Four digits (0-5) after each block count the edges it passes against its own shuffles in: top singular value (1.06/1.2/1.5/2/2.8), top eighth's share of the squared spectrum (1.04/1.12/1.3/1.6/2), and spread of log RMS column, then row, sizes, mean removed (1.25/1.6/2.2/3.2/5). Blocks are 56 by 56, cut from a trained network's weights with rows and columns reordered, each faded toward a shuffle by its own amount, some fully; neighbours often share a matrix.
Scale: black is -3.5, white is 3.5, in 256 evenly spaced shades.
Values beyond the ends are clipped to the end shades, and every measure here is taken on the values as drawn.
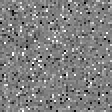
0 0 0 0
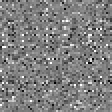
4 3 1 2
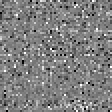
2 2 0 2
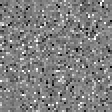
2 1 0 0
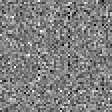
3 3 1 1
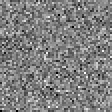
0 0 0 0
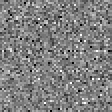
3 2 0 1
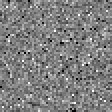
0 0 0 0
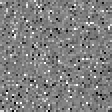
1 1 0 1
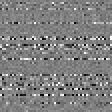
4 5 0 4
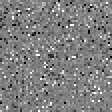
0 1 0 0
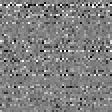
4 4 0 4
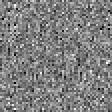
3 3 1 1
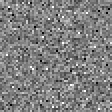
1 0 0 0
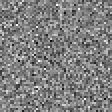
2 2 0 0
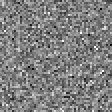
0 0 0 0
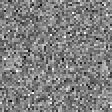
1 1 0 0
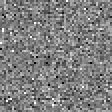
2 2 0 1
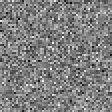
2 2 0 0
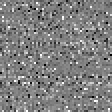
3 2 0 2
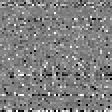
4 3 0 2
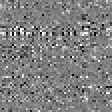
4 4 0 3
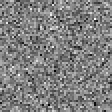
1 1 0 0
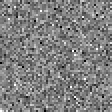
0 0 0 0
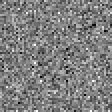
0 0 0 0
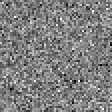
2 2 0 1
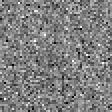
0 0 0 0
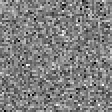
1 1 0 0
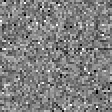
3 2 0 1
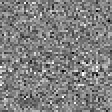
3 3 1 2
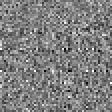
2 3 1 2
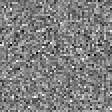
1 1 0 1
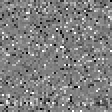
2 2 0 1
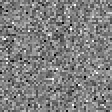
0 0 0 0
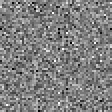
2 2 1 1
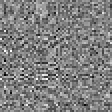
4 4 2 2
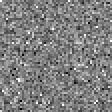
2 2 0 0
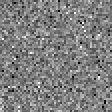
2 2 0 1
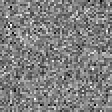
2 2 0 0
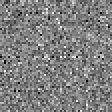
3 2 1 1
